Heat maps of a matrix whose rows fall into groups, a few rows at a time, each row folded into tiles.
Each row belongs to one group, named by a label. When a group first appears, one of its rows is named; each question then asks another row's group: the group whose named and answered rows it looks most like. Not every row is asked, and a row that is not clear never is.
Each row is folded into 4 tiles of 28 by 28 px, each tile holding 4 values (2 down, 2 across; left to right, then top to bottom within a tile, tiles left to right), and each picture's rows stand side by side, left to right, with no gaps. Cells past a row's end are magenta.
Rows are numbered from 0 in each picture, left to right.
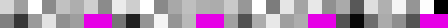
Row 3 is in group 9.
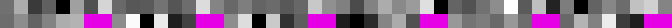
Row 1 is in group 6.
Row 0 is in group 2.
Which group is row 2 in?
6
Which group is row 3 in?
9
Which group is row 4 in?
9
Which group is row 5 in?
6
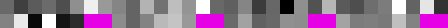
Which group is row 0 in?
6
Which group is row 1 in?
9
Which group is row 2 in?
2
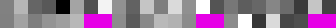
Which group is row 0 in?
2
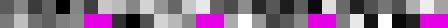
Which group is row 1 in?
9
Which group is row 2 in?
2
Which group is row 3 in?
6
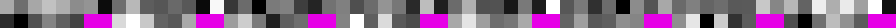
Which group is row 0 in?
9
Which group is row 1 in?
2
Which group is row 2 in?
2
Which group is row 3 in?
6
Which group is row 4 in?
2
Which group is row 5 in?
2
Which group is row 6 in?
6
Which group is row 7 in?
9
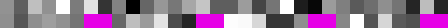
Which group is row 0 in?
9
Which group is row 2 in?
2
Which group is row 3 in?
6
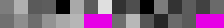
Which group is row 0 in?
2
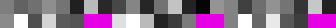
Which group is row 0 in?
6
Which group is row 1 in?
2
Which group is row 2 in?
6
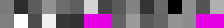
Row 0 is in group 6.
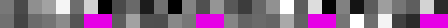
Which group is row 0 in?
9
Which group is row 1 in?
2
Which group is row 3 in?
6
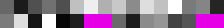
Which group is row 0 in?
6
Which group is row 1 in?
9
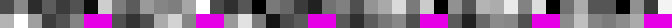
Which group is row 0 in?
2
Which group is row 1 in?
9
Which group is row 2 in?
2
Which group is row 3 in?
9
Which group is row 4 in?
9
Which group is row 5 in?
2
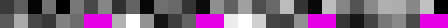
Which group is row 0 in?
2
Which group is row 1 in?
2
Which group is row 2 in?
2
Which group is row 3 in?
9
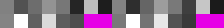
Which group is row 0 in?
6
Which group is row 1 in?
6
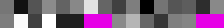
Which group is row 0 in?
6
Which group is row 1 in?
2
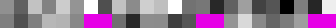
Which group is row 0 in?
9
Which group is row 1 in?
9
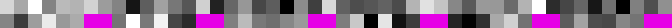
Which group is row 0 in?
9
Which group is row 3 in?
6
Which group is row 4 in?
9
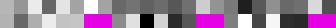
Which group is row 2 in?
6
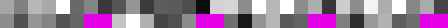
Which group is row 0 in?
9
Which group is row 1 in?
2
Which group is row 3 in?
9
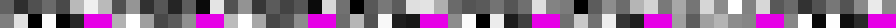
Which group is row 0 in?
6
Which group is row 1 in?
2
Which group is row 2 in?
2
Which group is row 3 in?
6
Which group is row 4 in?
6
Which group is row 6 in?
9
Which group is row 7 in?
6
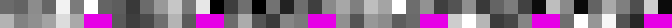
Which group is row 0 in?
9
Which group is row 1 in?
9
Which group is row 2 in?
2
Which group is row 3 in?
9
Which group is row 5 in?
6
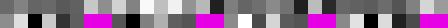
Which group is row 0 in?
6
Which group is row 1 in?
9
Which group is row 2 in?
6
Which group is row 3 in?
6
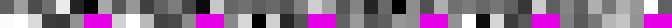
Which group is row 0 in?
2
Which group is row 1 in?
2
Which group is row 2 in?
6
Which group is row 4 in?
6
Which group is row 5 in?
9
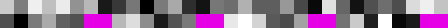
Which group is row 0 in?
9
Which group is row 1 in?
2
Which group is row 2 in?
2
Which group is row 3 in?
6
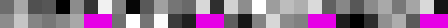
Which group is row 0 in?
2
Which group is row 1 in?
6
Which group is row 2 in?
9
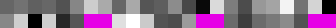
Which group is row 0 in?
6
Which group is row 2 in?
9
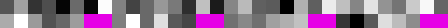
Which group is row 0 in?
2
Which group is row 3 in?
9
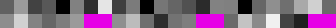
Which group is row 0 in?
2
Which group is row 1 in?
2
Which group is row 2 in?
6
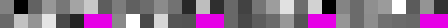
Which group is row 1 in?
6
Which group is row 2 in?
9
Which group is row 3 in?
9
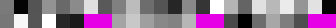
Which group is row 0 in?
6
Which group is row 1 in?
2
